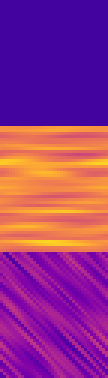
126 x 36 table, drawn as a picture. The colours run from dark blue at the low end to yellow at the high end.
It is made of 3 by 1 panels. Panel 1,1: very low, flat. Panel 2,1: high, streaked across. Panel 3,1: low, slanting down to the right.
